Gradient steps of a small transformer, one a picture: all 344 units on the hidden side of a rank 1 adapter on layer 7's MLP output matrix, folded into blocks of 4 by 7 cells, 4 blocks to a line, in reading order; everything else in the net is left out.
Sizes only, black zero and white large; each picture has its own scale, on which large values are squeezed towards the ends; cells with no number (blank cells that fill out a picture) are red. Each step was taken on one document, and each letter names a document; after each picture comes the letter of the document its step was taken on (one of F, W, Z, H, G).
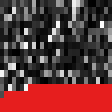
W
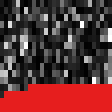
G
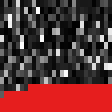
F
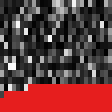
W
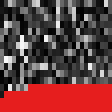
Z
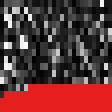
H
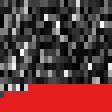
W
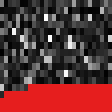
W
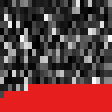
H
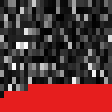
Z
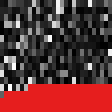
Z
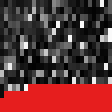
G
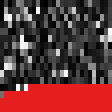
H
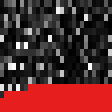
Z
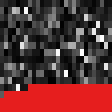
H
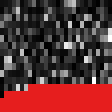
H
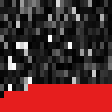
Z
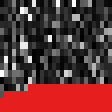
W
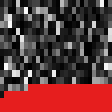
F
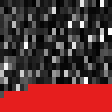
G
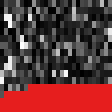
H
